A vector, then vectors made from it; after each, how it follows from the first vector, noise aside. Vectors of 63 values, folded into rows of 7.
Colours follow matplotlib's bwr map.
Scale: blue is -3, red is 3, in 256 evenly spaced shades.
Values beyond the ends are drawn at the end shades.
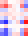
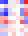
wrapped around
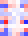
sign-scrambled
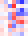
wrapped around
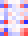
sign-scrambled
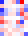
wrapped around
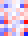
sign-scrambled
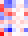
wrapped around
